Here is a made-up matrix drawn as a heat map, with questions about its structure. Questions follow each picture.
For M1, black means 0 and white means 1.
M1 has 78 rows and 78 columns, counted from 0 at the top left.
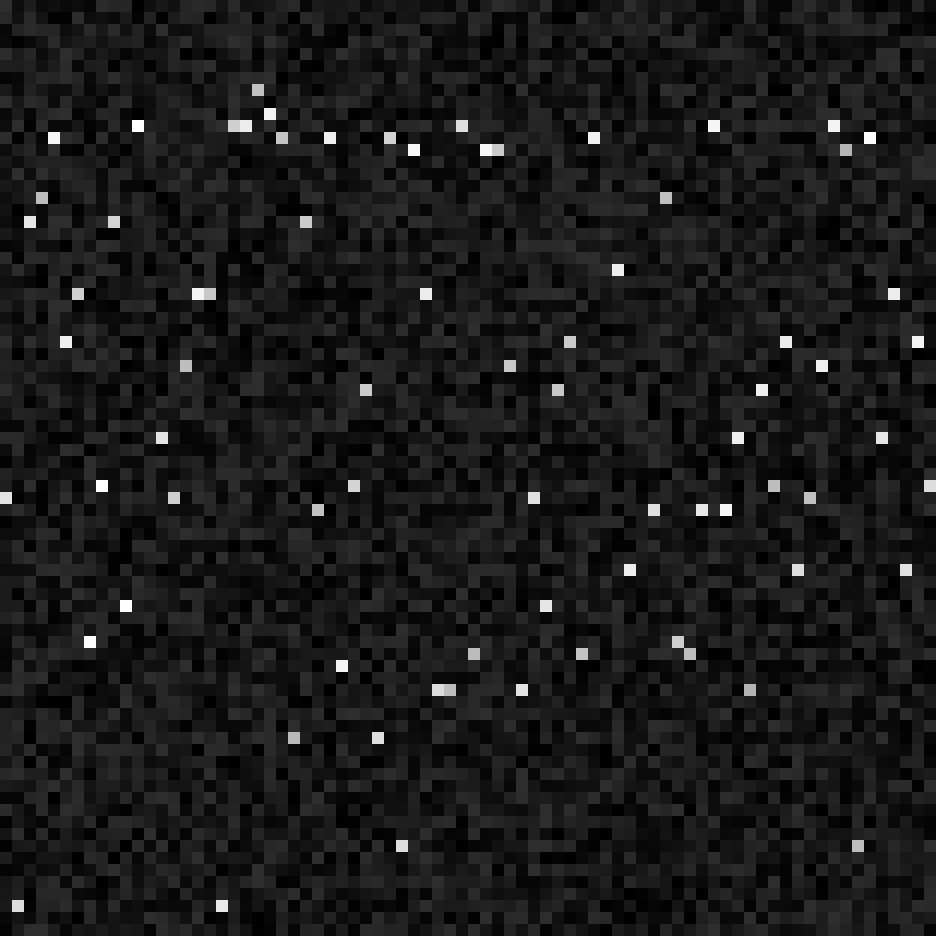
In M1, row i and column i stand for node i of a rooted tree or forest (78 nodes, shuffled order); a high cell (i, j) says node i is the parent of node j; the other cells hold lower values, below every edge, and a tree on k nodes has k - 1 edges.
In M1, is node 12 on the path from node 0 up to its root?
yes
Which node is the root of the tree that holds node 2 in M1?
50
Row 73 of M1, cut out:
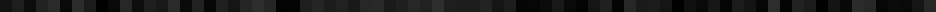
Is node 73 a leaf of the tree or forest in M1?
yes
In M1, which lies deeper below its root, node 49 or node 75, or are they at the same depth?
node 75
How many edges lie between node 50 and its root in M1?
0
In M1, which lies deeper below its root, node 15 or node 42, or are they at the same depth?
the same depth
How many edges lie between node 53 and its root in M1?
0
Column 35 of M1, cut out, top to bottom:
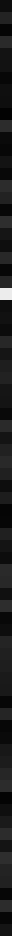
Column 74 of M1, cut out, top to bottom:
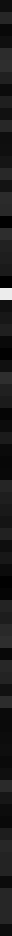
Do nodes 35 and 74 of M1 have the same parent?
yes
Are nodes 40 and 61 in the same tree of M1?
no
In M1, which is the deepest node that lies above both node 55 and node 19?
10
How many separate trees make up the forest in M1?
3
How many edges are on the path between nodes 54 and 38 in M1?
6
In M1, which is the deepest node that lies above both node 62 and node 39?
54
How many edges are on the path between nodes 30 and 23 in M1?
3
